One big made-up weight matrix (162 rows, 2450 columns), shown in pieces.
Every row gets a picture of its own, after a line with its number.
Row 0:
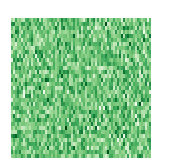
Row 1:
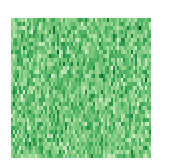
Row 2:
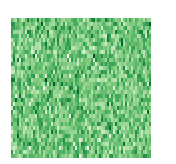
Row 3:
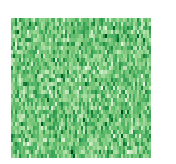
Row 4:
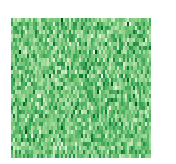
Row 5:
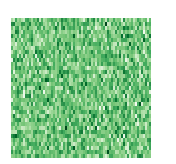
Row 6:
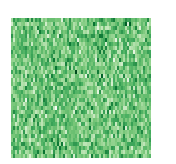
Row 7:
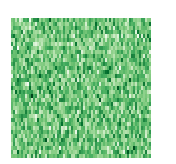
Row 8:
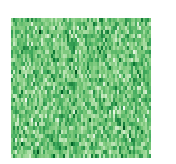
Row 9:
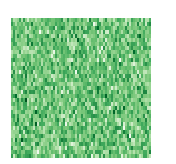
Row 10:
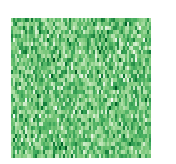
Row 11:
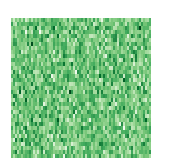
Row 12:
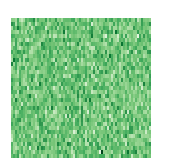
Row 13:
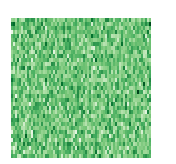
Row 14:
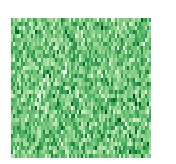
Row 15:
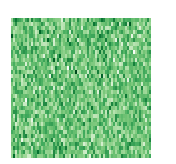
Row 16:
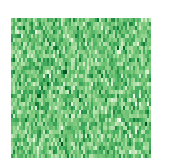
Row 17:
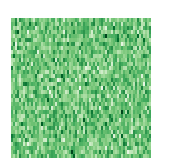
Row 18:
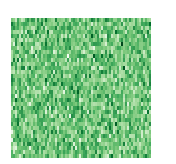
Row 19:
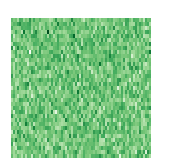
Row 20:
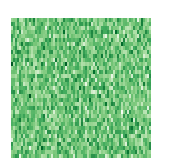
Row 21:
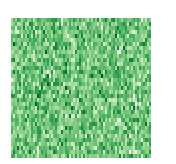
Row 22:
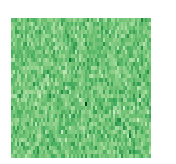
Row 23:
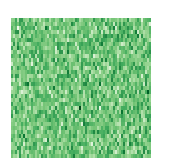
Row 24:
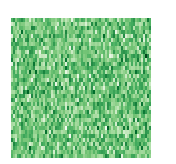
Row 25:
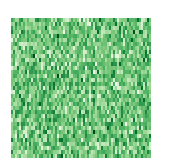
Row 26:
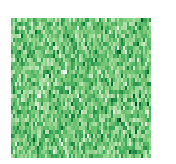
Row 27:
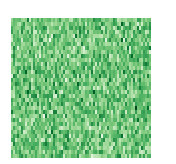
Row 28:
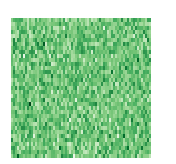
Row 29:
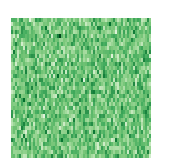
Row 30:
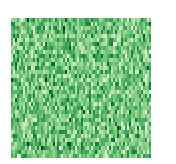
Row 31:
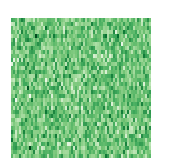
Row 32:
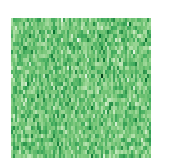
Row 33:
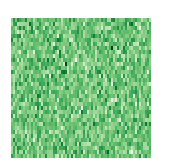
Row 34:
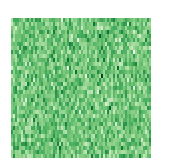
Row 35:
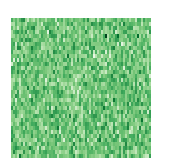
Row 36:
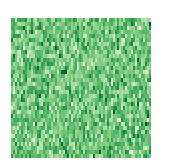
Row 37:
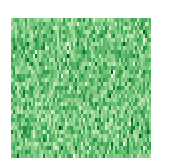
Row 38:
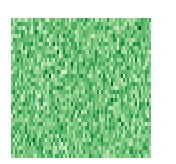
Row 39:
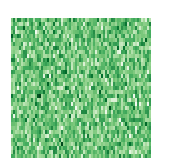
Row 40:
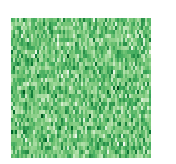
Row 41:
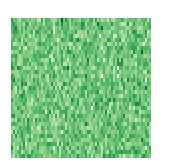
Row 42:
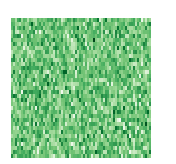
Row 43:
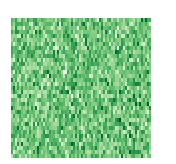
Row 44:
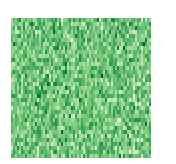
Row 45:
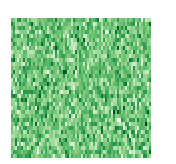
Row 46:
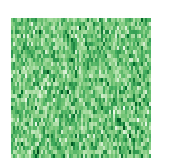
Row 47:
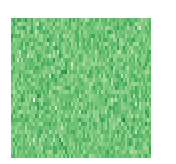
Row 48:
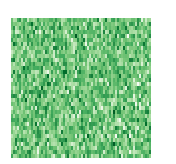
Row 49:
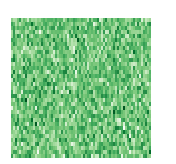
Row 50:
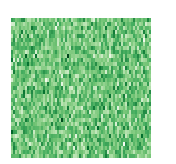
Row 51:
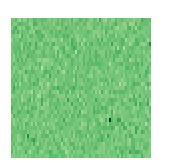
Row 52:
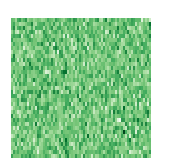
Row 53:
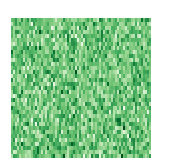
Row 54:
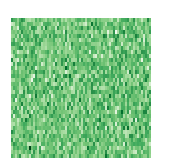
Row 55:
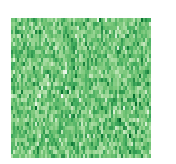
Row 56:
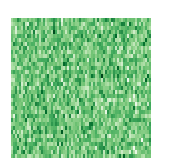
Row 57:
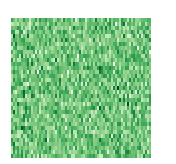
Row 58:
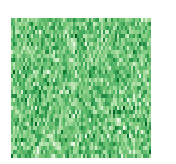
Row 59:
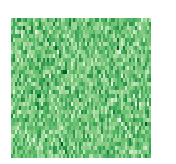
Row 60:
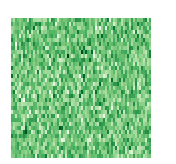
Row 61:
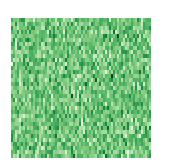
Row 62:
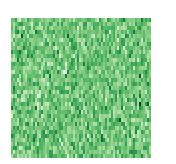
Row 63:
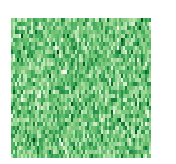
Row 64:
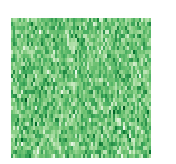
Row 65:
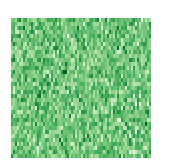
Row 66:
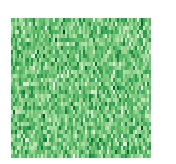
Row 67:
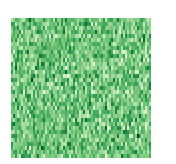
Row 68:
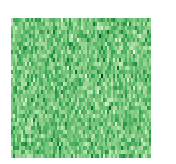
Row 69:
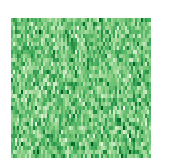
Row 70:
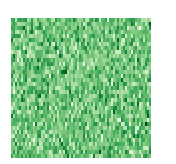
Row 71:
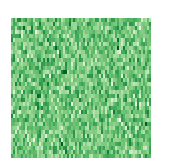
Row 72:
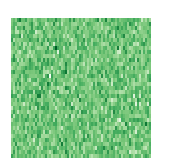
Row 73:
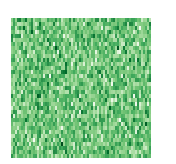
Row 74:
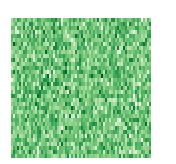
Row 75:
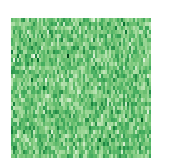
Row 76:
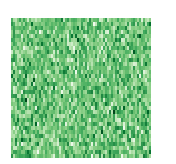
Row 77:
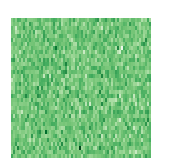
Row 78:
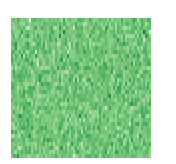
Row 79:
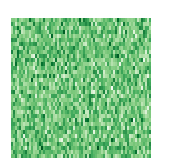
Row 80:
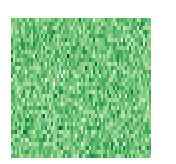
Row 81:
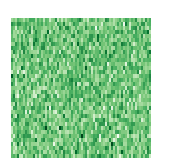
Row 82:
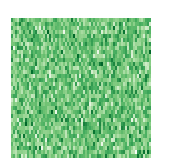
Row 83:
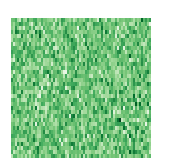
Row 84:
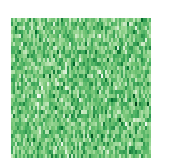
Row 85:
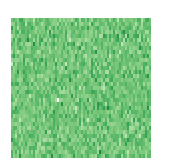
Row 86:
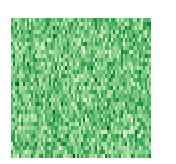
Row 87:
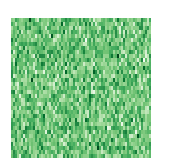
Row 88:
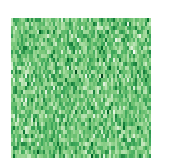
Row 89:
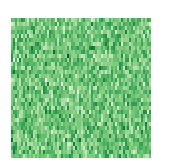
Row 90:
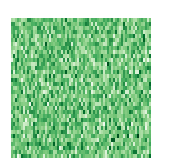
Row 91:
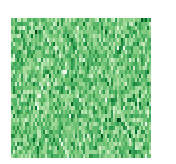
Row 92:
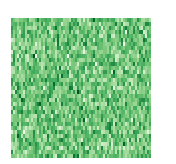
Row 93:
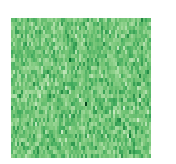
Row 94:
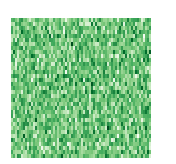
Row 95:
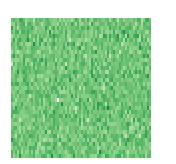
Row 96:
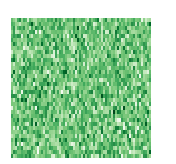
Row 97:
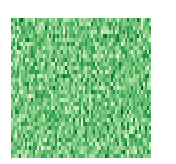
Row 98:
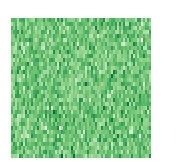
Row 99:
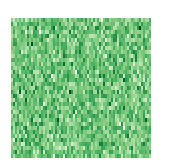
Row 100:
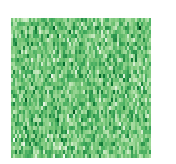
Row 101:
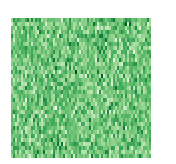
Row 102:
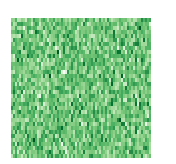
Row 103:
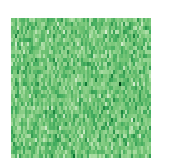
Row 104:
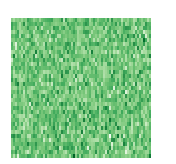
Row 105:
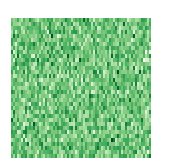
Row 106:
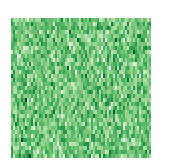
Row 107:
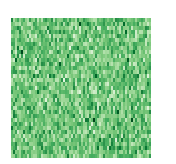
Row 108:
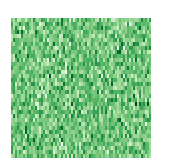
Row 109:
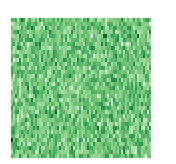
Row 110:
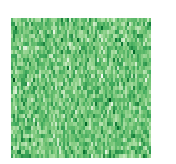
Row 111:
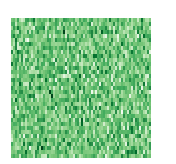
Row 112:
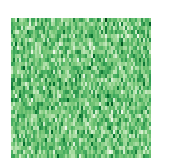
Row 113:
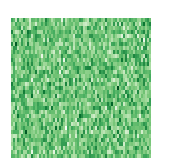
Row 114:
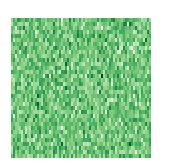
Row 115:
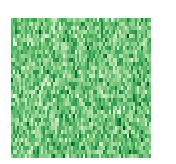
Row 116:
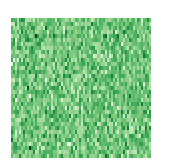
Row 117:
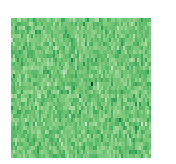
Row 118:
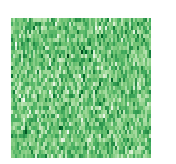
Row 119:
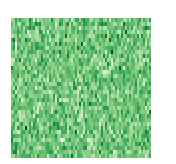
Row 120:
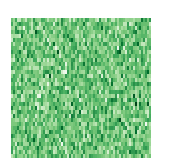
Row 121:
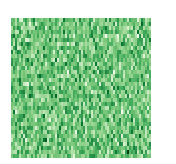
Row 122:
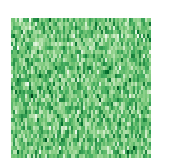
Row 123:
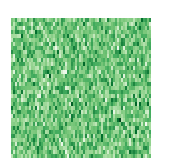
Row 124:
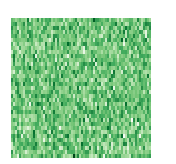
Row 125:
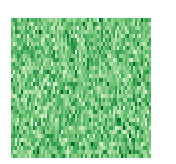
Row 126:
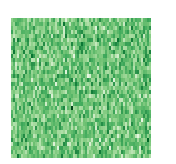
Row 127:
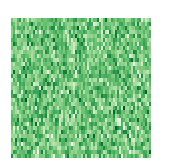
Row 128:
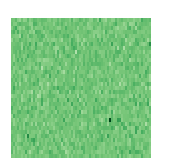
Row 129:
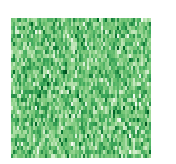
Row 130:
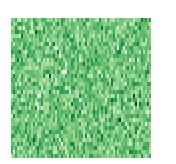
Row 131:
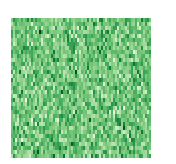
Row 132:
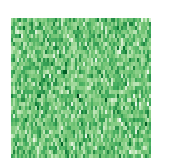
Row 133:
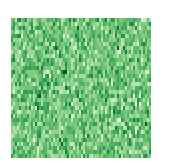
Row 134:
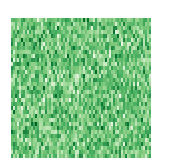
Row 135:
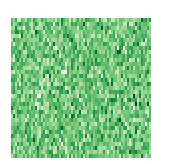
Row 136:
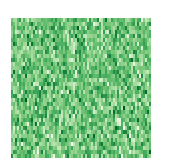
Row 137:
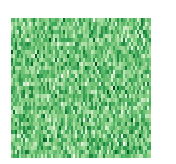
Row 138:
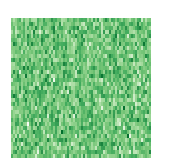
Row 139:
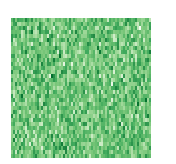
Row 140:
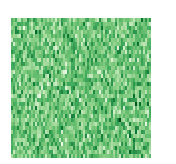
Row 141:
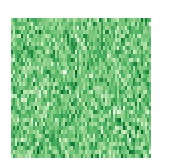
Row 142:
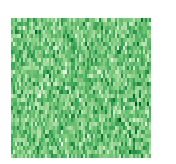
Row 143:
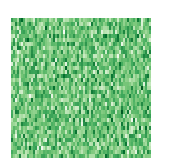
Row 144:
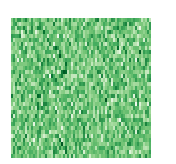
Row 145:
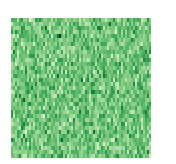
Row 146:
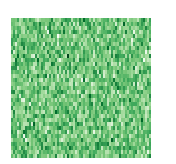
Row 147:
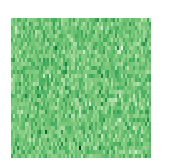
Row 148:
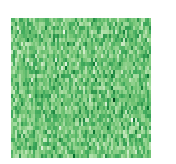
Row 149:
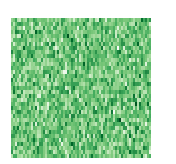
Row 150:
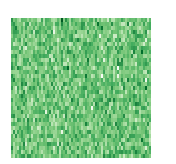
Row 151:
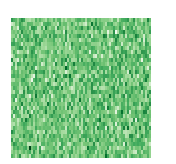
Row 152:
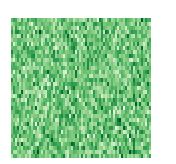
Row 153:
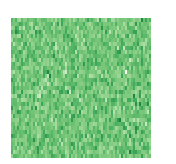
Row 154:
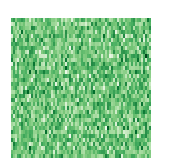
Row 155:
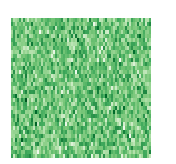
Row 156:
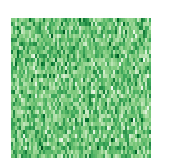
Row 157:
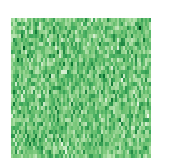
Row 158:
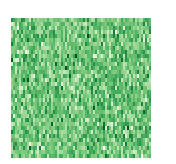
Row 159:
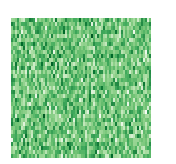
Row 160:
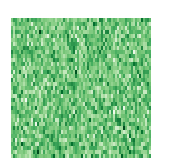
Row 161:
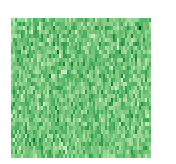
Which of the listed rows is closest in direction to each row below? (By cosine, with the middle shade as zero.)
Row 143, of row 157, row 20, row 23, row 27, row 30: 23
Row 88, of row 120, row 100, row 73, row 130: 73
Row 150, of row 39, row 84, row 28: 84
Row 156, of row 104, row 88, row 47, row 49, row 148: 104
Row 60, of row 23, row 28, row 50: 23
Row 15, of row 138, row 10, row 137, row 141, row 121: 10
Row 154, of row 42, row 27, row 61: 61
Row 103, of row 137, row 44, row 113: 44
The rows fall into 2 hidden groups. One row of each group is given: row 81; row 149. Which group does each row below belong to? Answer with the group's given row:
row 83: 149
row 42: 149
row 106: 149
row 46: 149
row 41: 149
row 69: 149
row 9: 149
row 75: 81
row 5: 81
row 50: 81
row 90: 81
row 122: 81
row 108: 149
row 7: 81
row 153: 149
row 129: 149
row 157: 149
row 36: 149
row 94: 81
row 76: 149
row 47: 149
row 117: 149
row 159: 81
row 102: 149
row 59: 149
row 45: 149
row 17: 81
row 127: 149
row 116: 81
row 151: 81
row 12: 81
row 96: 149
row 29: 81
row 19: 81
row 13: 81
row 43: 149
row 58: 149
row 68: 149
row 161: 149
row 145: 81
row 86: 81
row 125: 149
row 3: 81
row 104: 81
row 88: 149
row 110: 149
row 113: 81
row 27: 81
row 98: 81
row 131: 149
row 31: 81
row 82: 81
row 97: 81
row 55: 149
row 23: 81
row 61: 81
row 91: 149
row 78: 81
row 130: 149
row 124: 81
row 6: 149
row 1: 149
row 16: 149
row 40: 81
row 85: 81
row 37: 81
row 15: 149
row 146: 81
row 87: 81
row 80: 81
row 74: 149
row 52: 149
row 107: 81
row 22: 149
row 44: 149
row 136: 149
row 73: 149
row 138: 149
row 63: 149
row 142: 149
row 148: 81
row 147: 149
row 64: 149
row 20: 81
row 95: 81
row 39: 149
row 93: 149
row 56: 149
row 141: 149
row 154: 81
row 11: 149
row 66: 81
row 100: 149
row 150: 149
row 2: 81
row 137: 81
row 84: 149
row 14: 149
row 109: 81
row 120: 149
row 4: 149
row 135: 149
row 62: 149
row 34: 149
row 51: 149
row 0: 81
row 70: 149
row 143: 81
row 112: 81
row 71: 149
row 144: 149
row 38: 149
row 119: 81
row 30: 81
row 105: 81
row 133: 149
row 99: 149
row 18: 81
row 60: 81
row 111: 81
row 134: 81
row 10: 149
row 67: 81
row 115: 149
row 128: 149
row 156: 81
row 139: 149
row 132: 149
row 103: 81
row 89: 81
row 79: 81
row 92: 81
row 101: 149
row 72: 149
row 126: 81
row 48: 149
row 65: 149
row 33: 149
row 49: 149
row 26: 149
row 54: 81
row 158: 81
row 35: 81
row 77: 149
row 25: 81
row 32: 149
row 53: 149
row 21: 149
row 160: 149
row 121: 81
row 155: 149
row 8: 149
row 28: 81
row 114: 149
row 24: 81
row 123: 149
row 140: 149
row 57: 81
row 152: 149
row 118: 81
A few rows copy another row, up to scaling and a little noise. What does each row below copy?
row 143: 97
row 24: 154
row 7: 122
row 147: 77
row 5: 0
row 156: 79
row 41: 150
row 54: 151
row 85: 95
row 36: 70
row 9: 155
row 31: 116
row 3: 17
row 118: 60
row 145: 29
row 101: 6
